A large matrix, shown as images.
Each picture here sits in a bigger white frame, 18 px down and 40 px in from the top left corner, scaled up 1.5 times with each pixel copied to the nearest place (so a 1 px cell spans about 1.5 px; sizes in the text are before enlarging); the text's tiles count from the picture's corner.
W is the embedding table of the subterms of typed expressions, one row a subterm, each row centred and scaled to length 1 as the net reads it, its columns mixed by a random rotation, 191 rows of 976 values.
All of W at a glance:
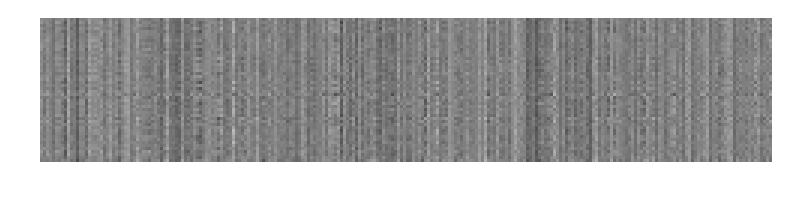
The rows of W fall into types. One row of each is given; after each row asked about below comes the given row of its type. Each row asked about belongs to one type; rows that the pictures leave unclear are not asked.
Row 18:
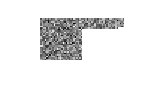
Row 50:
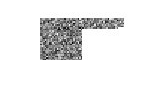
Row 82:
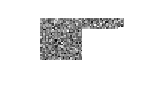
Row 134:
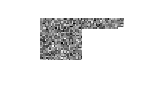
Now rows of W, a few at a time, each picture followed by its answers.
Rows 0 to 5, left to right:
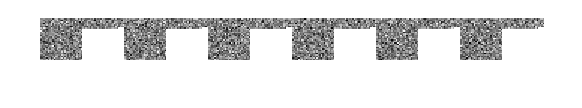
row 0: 134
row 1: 50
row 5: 18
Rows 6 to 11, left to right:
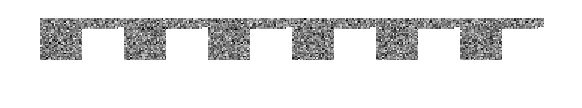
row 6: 18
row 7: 50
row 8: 18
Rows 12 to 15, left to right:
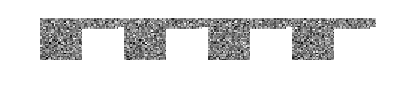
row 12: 18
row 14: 18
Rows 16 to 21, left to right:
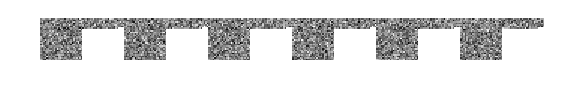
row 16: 50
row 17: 18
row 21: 82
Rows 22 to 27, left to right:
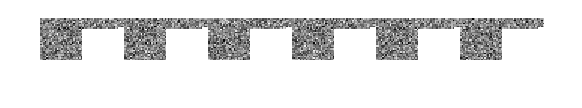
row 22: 50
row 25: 134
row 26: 18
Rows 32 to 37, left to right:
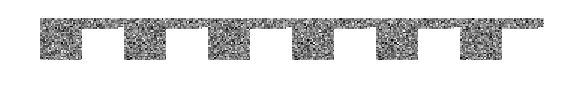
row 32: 134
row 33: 50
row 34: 18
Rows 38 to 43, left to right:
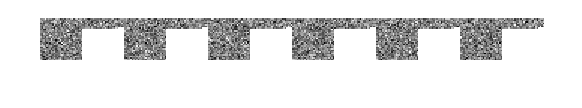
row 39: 134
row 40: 50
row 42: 50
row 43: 82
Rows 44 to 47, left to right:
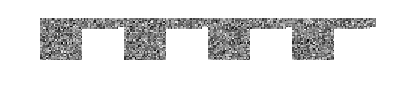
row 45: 18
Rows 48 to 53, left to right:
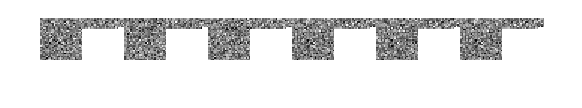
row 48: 18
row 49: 18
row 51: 82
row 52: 82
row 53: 82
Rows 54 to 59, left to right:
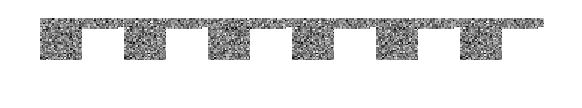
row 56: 50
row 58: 18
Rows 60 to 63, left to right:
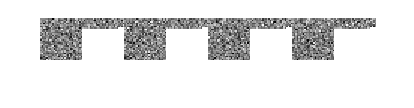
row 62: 82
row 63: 82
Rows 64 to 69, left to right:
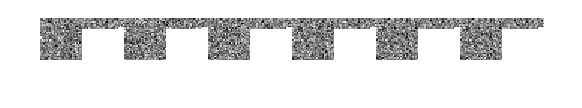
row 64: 82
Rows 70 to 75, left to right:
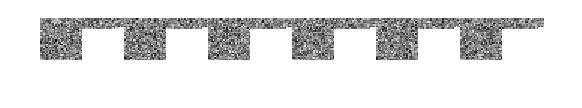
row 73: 134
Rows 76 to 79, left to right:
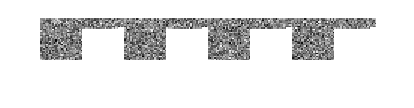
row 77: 82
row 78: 134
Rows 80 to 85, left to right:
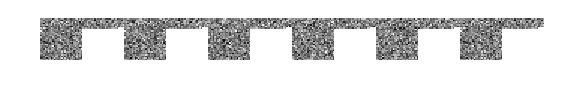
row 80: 134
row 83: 50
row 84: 50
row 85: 134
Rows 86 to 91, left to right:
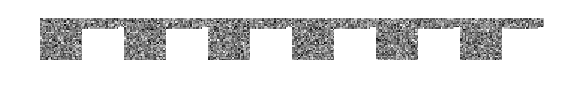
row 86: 18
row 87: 18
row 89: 18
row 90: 134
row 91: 82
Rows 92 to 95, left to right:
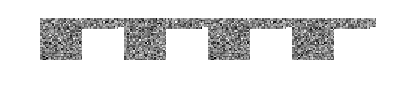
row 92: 50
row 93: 18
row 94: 50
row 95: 18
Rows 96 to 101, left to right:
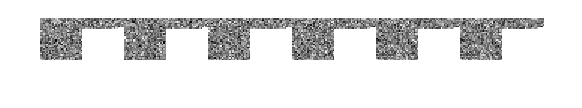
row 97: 82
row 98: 134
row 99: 50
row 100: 134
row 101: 134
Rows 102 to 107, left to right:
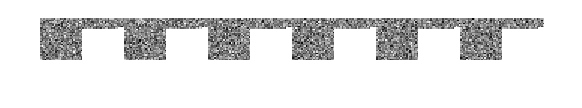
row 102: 50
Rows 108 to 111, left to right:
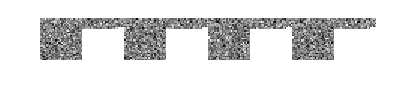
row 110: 82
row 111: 82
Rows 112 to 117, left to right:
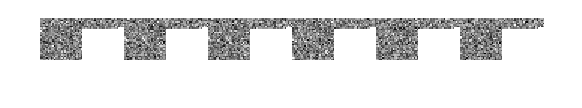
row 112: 134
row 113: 50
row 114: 18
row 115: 50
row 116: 50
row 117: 82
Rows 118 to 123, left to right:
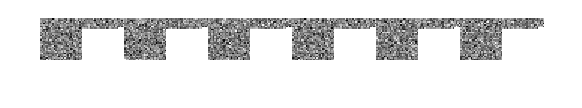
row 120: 82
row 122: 18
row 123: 18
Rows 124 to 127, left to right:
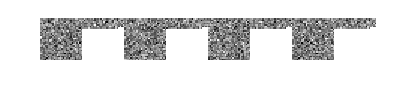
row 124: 82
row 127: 18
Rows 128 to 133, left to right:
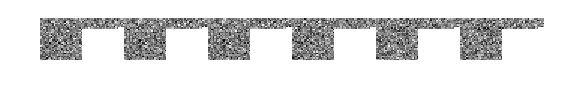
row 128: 18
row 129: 82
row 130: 82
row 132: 134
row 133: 50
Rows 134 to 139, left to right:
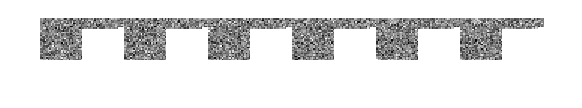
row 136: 134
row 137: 50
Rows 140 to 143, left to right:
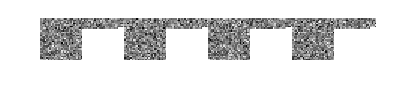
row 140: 134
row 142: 134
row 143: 18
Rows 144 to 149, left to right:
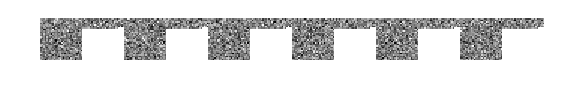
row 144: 82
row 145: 50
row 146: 82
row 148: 18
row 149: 134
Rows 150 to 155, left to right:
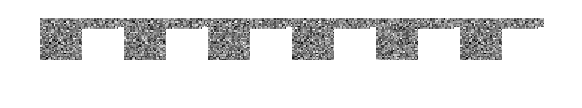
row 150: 18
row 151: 18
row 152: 18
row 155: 18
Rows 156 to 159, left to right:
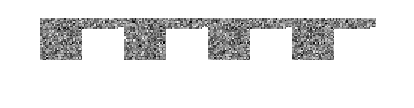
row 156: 50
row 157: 82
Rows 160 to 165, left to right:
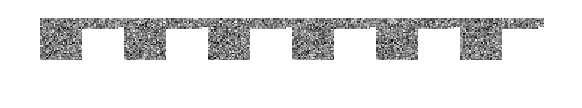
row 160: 18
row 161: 50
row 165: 18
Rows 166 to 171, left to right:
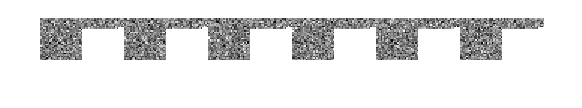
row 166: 18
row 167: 18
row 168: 82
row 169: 134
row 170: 82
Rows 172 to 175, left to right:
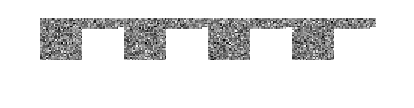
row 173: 134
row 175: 134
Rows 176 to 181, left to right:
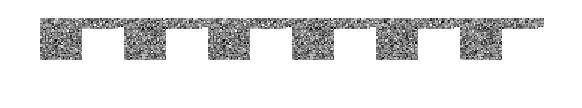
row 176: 82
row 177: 50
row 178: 82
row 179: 50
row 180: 82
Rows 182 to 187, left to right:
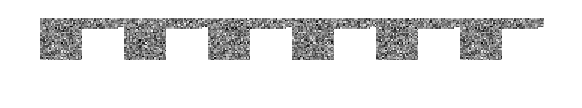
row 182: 134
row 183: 82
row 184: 50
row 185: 18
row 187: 134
